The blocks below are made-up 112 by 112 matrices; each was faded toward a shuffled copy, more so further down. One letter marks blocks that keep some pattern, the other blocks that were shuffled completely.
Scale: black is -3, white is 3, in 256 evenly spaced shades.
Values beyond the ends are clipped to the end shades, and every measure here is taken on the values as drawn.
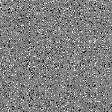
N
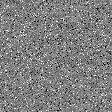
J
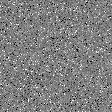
J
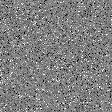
J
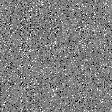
N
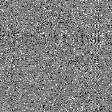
N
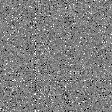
N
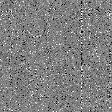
N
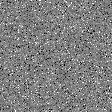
J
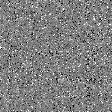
N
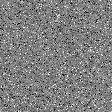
J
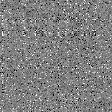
N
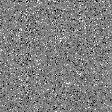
N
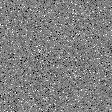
J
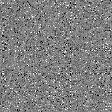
N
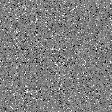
N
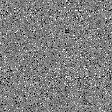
N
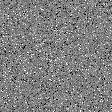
J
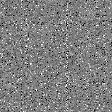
N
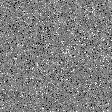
J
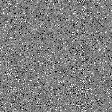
N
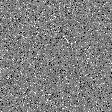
J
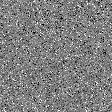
J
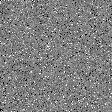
J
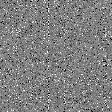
N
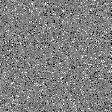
N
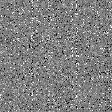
N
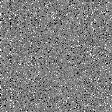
N
